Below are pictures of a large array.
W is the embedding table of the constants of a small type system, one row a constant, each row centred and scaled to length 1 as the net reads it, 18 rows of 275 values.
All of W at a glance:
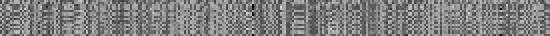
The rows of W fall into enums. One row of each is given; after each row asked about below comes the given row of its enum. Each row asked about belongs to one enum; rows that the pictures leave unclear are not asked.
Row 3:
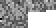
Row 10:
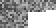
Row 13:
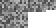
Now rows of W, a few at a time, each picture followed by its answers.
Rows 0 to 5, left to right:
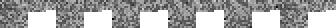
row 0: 10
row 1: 13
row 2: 3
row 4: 3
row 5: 10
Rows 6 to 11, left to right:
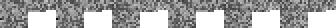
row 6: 3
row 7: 3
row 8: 10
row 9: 3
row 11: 13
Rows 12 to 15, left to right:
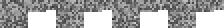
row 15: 13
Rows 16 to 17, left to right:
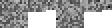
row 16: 13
